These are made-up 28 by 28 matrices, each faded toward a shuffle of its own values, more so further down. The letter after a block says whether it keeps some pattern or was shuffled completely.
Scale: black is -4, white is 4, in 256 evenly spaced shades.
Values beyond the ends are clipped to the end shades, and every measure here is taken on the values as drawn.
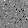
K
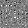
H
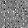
H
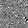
K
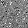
K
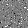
K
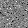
K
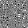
H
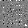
H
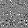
H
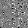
H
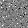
K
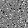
K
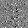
H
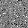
K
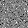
K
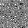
H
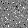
K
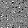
H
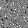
K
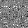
H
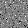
K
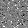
K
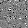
H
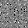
H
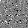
H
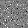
H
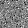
K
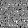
H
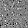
H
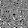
H
